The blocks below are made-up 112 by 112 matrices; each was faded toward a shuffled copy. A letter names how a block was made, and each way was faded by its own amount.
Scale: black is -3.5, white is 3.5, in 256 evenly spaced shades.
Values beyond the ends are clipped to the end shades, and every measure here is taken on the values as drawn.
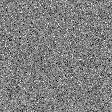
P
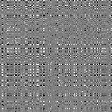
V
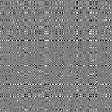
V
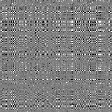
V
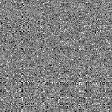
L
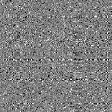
L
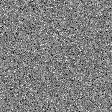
P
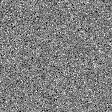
P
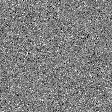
P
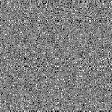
L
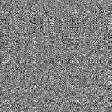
L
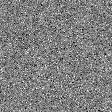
P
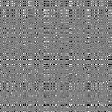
V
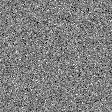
P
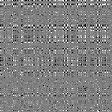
V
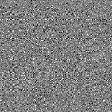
L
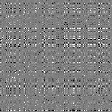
V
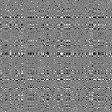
V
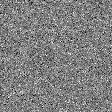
P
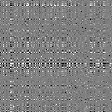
V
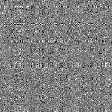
L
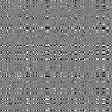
V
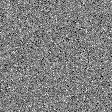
P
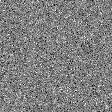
P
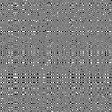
V
